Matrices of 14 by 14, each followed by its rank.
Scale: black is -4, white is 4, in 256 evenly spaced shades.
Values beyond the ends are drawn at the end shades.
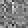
three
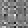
two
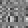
two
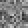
three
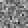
full rank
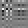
one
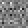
three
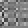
two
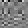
two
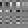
one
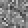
full rank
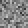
full rank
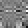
two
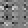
two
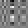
one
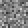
full rank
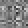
three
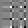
one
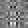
two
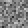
full rank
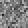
full rank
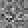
three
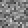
full rank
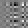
one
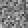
full rank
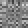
three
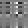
one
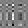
one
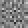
three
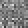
three
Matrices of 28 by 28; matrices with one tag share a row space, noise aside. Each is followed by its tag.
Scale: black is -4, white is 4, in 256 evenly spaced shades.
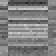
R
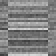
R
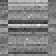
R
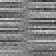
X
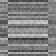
R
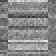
R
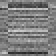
R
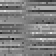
X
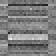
R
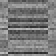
R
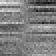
X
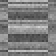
R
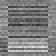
R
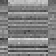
R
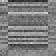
R
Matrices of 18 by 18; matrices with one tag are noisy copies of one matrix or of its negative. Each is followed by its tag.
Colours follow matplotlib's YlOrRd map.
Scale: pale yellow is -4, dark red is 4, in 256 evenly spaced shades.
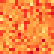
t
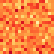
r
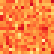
t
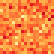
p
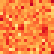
t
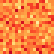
r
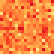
t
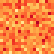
r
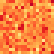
t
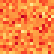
p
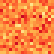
p
